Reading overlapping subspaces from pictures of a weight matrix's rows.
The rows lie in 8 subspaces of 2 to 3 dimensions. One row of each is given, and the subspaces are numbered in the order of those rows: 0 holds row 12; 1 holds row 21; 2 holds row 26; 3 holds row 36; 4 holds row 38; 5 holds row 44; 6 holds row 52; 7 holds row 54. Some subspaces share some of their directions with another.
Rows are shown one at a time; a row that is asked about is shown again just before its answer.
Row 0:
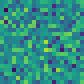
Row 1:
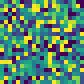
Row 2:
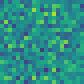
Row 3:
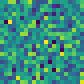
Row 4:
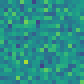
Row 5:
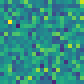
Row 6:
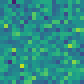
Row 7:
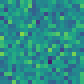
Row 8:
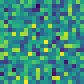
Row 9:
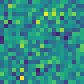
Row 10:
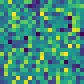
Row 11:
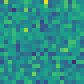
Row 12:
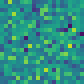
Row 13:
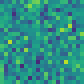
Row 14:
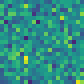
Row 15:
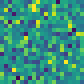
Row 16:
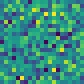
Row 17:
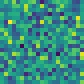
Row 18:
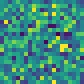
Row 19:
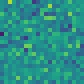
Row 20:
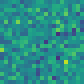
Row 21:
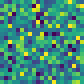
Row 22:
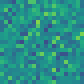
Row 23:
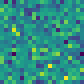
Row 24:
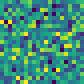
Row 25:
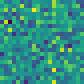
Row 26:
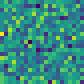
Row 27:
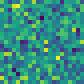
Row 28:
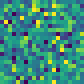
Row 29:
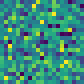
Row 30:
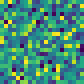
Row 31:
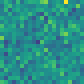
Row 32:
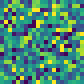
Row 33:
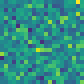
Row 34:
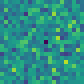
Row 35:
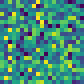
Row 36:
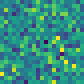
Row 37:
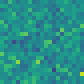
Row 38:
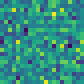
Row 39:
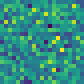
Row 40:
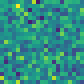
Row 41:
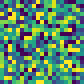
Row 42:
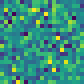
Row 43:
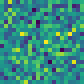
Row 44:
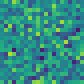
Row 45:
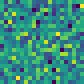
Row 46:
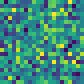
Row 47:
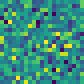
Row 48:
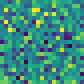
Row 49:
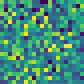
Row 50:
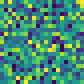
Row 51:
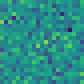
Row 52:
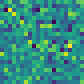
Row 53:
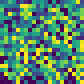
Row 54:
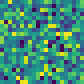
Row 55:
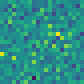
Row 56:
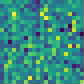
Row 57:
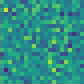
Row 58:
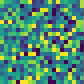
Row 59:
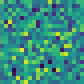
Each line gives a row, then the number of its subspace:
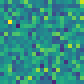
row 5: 2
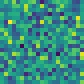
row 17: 5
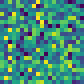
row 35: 1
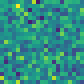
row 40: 3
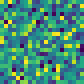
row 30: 6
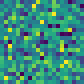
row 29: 1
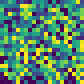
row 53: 2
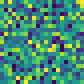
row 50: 2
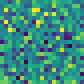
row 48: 2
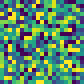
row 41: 1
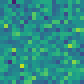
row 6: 5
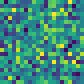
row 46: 4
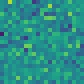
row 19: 0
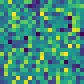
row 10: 0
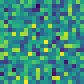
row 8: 3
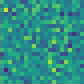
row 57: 6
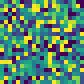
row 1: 6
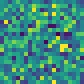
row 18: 7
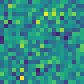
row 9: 6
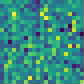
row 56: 0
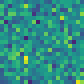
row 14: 2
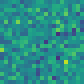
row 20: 3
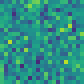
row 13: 0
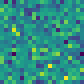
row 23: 5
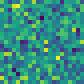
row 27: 3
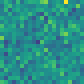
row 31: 7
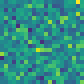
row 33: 2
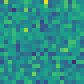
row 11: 4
